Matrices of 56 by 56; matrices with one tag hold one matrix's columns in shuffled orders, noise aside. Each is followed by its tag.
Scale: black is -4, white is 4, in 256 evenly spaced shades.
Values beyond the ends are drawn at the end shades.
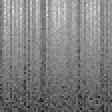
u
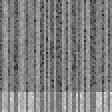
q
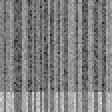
q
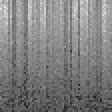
u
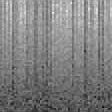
u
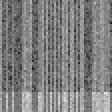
q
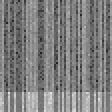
q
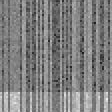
q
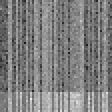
q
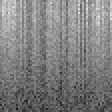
u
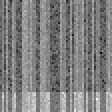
q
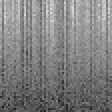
u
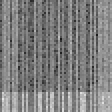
q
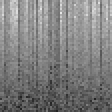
u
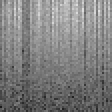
u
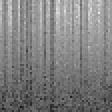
u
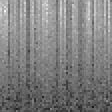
u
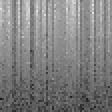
u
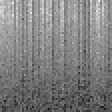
u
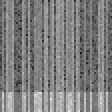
q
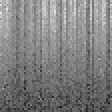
u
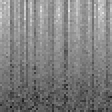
u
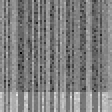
q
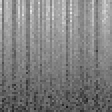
u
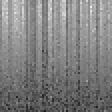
u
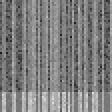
q
